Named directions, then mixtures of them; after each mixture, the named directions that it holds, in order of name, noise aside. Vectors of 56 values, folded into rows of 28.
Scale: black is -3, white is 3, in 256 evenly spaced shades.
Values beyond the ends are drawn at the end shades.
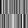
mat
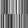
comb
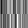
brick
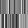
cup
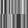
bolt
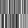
cup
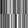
brick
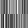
comb, cup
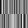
mat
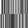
comb, mat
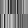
comb, cup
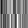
brick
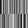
mat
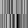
bolt, brick
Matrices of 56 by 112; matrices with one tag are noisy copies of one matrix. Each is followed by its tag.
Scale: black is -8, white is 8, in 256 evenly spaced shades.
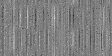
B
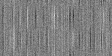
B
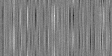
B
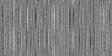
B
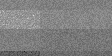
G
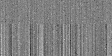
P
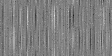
B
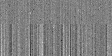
P
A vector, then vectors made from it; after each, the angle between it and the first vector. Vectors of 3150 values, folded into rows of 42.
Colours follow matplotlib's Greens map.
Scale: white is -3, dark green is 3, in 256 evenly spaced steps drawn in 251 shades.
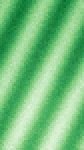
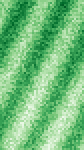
nearly parallel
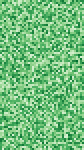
orthogonal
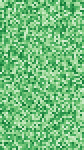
orthogonal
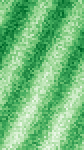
nearly parallel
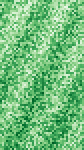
partly opposed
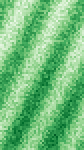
nearly opposite
